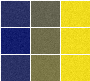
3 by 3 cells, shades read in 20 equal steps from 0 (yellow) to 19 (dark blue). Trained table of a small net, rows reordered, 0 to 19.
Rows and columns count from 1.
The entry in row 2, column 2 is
11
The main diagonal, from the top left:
17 11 0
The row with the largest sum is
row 2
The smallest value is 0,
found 3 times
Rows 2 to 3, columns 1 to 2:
19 11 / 17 10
